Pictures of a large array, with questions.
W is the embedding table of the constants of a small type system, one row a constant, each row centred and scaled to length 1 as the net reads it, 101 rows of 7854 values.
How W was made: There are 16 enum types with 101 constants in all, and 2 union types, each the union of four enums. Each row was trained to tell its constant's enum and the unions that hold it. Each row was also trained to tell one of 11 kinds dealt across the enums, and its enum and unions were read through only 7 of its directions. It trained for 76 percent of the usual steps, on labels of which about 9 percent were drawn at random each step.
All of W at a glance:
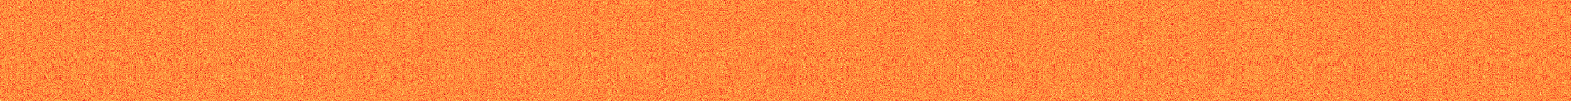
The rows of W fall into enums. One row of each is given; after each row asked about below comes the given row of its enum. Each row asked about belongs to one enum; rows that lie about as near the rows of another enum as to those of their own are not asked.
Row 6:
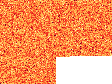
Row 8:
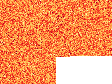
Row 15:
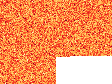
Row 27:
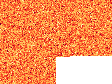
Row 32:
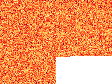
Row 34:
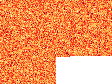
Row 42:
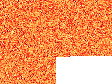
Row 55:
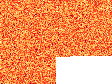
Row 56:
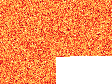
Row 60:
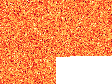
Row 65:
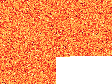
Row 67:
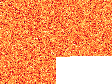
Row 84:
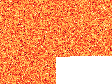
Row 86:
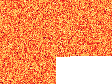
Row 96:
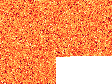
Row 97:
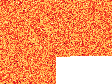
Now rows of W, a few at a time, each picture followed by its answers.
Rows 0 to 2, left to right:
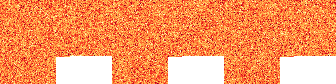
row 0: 56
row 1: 27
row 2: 27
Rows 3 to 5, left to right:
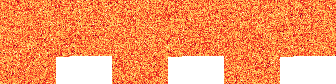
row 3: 27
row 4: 86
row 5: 60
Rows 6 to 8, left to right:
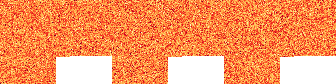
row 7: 6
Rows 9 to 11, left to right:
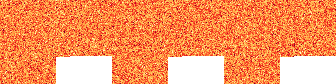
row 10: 15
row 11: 42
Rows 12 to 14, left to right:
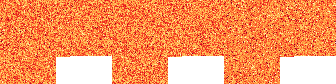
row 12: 42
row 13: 96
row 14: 60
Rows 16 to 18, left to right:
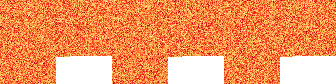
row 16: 86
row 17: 86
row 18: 67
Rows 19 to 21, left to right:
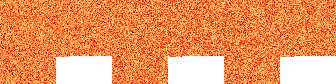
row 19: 96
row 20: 86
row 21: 15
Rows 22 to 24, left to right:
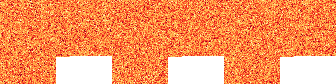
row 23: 6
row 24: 67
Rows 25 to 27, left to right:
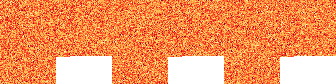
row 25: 42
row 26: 84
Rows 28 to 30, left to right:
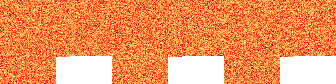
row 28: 56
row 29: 32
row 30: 96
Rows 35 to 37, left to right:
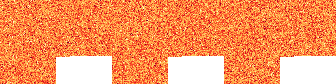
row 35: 67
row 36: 8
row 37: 60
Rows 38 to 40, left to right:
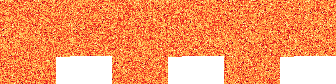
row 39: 42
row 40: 97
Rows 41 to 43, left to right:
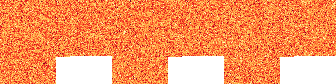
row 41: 65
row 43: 67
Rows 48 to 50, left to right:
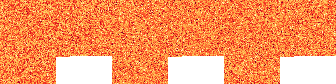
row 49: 65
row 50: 34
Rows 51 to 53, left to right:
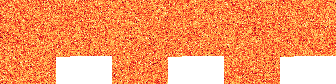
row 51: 15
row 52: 67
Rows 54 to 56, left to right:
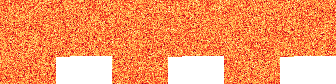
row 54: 97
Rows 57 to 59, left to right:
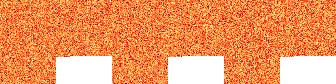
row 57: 42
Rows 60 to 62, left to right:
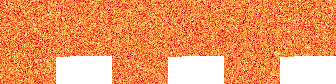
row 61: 8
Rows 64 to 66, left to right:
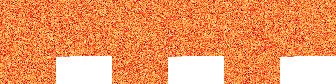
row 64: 6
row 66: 27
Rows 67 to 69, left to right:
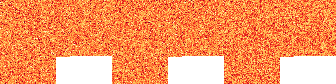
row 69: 60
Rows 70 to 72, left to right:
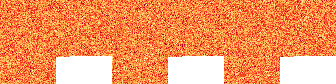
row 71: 32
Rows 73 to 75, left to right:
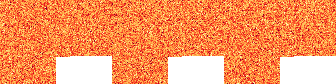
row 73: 55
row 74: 8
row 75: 27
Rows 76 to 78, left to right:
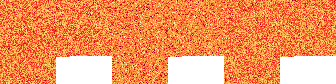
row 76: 60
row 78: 42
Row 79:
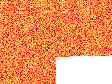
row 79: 27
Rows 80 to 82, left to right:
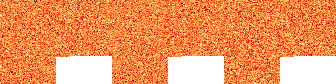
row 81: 84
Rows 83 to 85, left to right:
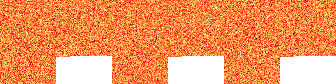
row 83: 97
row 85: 60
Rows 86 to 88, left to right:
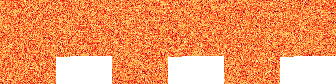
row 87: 84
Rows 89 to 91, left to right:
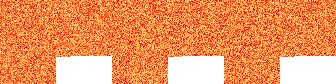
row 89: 97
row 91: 15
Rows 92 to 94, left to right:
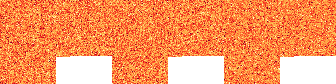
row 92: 15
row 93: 56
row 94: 34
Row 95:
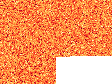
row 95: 67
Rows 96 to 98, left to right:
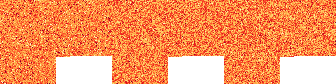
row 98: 32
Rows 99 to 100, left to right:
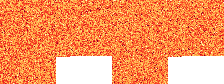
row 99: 15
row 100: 8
